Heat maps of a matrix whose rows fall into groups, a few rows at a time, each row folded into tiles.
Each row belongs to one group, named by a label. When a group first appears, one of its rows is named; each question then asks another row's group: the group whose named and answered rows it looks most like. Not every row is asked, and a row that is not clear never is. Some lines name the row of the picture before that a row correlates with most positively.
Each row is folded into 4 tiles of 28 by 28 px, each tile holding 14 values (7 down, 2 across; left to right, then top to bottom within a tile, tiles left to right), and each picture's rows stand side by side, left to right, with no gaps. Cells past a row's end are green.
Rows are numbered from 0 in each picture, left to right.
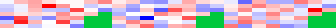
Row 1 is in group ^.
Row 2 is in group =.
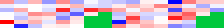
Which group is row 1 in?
=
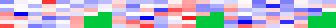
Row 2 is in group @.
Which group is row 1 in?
^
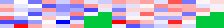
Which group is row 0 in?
@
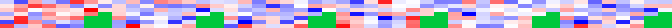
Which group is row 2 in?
@
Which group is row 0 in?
=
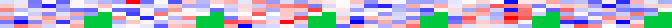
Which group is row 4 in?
=
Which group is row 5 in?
@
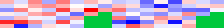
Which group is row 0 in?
=
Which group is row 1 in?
@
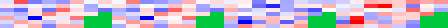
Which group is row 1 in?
^
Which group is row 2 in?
@
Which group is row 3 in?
=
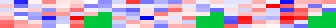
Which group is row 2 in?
=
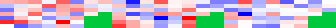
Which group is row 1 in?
^
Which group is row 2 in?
^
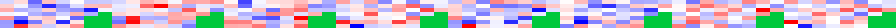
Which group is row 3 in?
=
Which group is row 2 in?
^
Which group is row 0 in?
@
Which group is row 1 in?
=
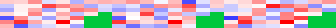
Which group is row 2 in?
=
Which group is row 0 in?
=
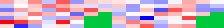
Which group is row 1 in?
^
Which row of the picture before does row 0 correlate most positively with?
0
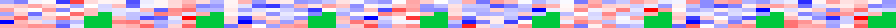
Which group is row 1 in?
^
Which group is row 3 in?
^
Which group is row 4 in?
@
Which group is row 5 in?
=
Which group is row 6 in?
@
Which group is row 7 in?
^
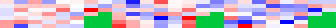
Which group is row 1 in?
^
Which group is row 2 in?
@
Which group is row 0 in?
=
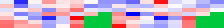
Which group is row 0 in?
^
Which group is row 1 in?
^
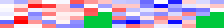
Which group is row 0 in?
=
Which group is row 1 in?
@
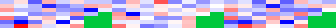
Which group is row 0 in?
@
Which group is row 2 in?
@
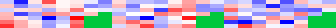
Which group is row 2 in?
@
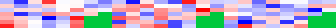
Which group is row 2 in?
@
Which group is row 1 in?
=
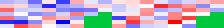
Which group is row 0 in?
@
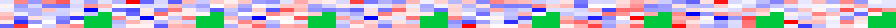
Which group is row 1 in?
^
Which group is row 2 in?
^
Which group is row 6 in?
^
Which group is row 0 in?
@
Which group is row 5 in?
^
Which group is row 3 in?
^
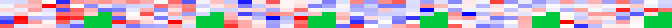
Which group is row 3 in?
@
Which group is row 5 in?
=
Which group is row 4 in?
^
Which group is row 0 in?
=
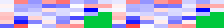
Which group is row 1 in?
@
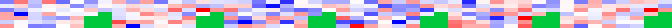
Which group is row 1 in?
=
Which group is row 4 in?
^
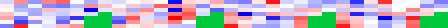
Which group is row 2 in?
^
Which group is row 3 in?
^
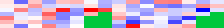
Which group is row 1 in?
@
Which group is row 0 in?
=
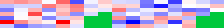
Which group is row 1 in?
@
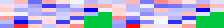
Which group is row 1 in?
@
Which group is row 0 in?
@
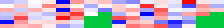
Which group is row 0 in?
=
